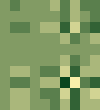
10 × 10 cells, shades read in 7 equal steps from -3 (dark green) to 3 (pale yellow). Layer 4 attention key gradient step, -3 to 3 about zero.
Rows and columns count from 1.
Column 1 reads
0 0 0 0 0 0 0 0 0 0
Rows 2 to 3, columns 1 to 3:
0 0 0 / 0 -1 -1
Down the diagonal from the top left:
0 0 -1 0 0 0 2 3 1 1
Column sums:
0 0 1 0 0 0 0 -1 0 0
